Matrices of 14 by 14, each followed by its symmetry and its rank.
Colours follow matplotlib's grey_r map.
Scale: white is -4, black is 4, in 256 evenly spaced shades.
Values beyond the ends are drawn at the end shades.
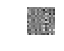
neither, rank three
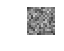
neither, full rank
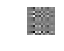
neither, rank one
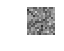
neither, full rank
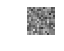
antisymmetric, full rank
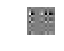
neither, rank one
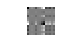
symmetric, rank one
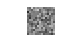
antisymmetric, full rank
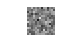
antisymmetric, full rank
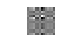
neither, rank one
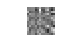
neither, rank three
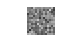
antisymmetric, full rank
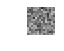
neither, full rank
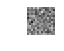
antisymmetric, full rank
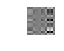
neither, rank one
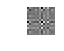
symmetric, rank two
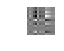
neither, rank one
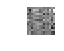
neither, rank three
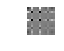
symmetric, rank one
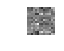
neither, rank three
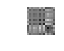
symmetric, rank two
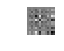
symmetric, rank two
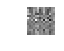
neither, rank three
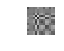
symmetric, rank two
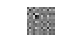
symmetric, rank two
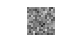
neither, full rank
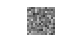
neither, full rank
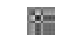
symmetric, rank one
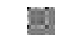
symmetric, rank one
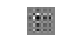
symmetric, rank one
